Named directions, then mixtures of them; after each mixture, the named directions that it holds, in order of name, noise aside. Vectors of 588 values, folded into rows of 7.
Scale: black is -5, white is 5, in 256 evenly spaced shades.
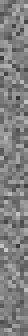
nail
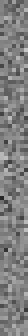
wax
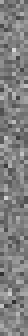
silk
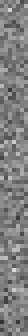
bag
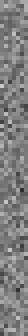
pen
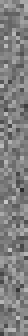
pen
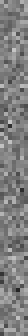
pen, silk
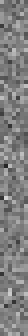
silk, wax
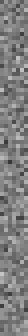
silk, wax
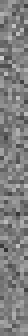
nail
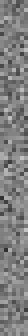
wax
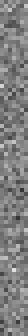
bag, pen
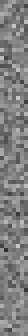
nail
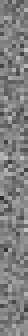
wax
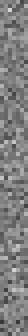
bag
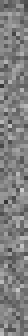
pen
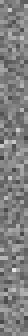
bag, silk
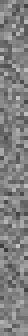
nail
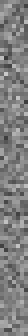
nail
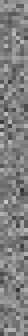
pen
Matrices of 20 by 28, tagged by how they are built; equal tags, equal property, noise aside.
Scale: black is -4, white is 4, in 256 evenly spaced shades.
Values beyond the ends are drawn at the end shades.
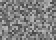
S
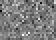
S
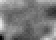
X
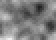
X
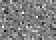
S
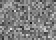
S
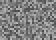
S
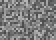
S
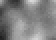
X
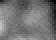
X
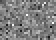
S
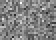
S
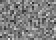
S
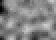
X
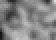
X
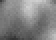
X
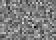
S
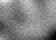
X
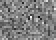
S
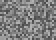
S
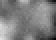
X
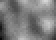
X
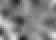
X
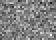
S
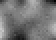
X
